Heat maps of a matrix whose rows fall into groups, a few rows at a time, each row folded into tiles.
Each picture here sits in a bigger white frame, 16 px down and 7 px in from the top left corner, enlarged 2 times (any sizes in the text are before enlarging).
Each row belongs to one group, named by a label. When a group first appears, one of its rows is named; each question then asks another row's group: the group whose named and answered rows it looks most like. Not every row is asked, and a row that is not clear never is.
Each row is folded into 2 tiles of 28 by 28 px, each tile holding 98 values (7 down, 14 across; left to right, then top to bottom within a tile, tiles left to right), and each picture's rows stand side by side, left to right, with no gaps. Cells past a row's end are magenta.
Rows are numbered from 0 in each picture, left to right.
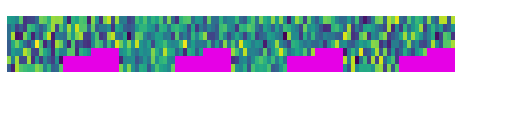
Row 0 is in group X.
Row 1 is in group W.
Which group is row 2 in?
W
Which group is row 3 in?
X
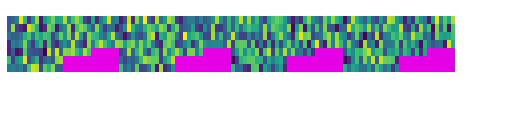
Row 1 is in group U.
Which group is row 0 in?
X
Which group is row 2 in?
U
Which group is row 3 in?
U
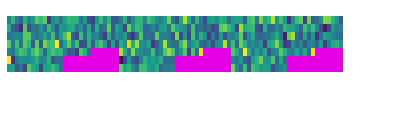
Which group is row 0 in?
W
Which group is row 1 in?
W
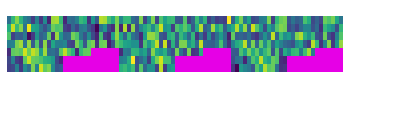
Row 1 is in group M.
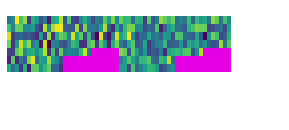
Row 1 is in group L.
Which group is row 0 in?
U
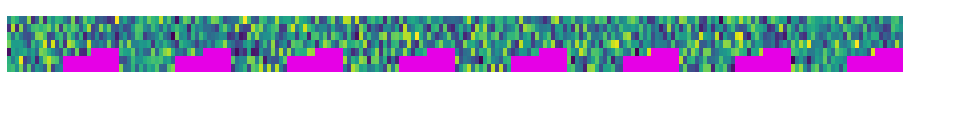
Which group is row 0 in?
M
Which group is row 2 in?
X
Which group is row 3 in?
X
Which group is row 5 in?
W
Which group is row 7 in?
W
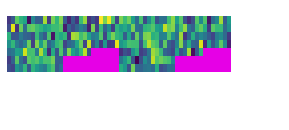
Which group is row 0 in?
U
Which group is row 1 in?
M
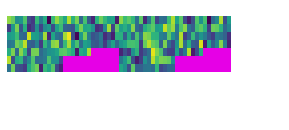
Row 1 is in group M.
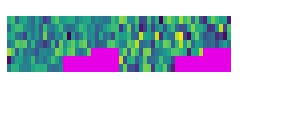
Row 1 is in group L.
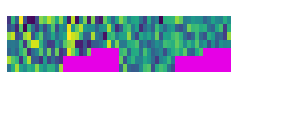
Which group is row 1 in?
L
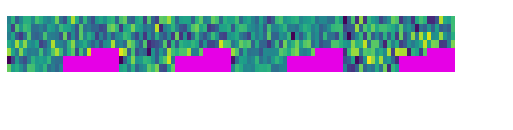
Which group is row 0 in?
W
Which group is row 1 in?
L
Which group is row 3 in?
U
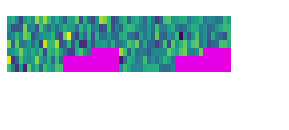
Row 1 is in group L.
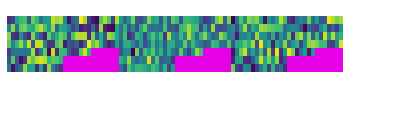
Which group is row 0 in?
U
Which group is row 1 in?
X
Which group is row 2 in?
U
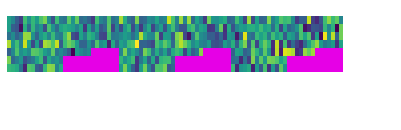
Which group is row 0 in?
W
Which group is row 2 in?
U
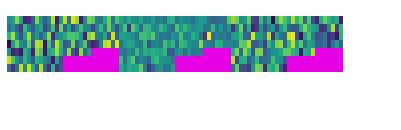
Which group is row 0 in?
X
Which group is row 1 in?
M
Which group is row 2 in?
L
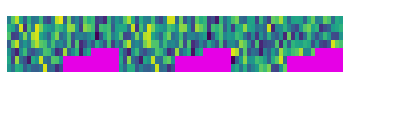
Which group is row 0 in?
M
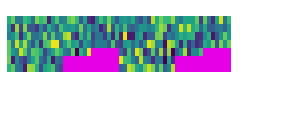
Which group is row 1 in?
X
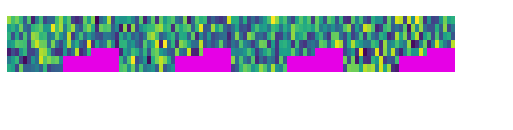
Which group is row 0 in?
M
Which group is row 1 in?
M
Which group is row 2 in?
X
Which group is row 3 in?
X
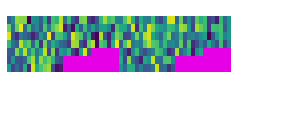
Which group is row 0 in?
U
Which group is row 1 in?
M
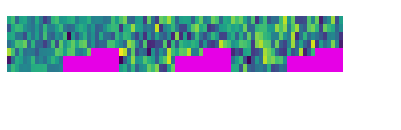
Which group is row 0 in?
L
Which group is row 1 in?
L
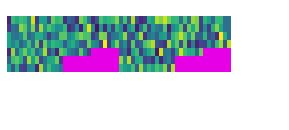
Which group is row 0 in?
U
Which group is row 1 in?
X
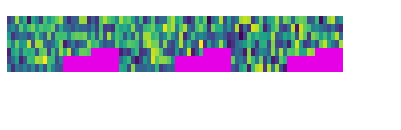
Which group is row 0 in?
U
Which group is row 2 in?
X
